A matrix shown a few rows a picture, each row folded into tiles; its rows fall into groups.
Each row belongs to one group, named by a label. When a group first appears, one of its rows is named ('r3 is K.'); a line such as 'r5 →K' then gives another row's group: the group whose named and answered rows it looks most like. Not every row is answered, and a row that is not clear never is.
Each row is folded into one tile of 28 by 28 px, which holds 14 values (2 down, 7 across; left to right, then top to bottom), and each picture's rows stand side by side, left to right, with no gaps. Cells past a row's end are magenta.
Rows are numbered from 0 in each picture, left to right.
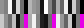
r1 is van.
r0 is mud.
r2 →mud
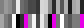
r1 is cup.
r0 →mud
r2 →van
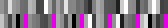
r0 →mud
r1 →van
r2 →mud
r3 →cup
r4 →cup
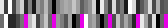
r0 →van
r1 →cup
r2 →mud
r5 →mud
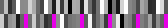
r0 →mud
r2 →van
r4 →cup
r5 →van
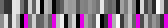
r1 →van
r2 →cup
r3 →mud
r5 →van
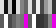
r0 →van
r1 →van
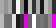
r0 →mud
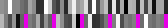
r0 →mud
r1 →van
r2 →cup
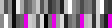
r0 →van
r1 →mud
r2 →cup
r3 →cup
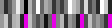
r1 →mud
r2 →cup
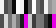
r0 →van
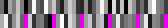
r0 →cup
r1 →mud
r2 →cup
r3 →cup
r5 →cup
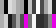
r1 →van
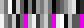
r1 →cup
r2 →cup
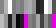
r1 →van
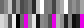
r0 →mud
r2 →mud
